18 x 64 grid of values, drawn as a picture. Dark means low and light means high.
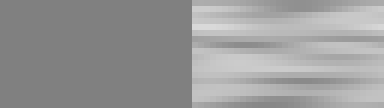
It is made of 1 by 2 panels. Panel 1,1: middling, flat. Panel 1,2: high, streaked across.
